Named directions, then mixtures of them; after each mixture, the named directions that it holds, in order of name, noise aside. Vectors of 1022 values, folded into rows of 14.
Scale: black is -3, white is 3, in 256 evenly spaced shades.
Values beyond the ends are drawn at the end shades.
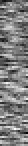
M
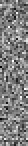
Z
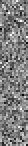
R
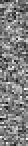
M, Z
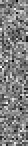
R, Z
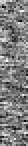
M, R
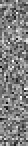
Z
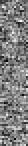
M, R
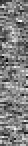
M, R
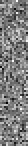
R, Z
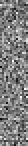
Z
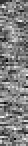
M, R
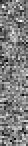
M, R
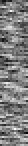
M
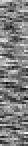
M
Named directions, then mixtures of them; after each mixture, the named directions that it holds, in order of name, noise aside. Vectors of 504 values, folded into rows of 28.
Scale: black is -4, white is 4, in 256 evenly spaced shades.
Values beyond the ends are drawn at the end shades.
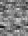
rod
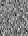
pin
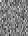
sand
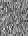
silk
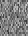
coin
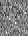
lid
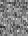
pin, rod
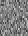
pin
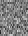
pin, rod, silk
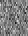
coin, lid, silk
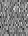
coin, sand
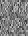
coin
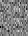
coin, rod, sand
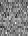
lid, rod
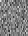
sand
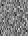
pin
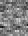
rod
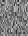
coin, pin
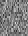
coin, lid, pin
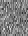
silk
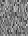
coin, pin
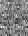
lid, rod, sand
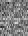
lid, rod, silk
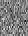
coin, silk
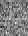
lid, rod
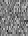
coin, silk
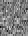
coin, rod, silk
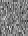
silk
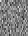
sand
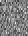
lid, pin, sand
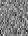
pin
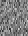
pin, silk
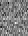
lid, rod, silk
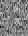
coin, rod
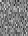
coin, pin, sand
